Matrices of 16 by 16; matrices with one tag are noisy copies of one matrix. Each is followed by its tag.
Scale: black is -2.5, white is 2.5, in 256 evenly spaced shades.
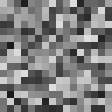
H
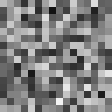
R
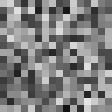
R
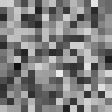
R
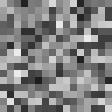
H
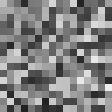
H
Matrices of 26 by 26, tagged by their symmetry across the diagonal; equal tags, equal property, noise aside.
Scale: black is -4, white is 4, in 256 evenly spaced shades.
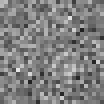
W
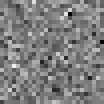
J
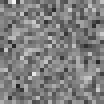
J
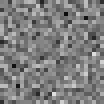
W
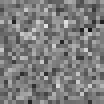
J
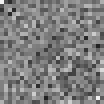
W
